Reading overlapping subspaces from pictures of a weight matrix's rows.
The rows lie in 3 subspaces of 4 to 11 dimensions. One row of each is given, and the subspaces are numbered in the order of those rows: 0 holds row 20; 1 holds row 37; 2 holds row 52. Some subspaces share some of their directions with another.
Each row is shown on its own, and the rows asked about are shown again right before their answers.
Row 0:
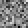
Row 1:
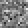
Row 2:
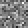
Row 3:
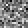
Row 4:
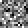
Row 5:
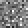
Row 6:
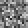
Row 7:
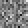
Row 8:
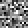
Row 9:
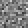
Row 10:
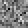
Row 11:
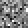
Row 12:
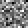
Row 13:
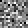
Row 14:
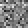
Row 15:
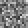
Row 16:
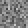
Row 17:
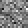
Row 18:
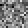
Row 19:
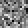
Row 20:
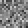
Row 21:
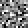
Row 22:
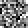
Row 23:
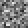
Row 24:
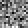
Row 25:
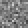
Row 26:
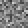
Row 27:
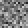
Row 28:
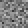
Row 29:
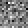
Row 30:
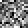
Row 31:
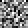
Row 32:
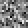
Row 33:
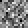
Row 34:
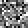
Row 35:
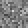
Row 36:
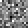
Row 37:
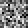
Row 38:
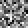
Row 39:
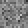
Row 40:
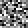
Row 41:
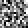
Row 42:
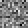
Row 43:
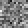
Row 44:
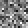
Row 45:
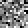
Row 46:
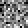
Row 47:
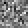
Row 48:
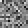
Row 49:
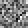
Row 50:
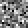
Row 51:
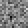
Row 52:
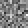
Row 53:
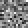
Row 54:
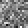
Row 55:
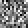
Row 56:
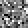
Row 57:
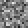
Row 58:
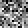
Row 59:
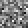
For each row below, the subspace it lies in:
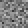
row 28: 0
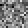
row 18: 0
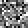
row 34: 1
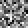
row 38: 2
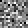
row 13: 0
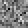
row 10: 1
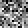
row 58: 2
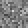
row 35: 2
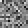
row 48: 0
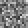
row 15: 1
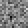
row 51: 0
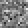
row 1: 0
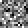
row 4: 0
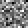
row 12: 1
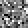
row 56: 2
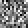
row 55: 1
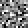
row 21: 2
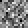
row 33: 0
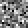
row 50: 0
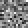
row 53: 0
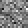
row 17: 0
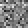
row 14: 0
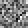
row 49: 1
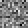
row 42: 0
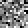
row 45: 0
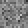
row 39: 1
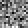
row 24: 0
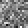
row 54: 0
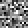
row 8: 0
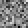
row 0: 1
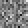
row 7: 2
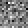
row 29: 0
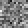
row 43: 0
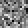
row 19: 2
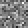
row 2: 0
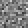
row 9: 2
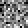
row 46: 0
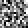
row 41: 0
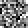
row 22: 1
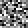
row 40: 1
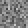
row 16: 1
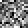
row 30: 0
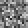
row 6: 1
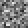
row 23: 2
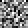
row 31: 0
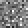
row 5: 0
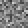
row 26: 2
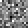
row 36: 0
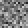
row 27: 0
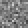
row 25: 0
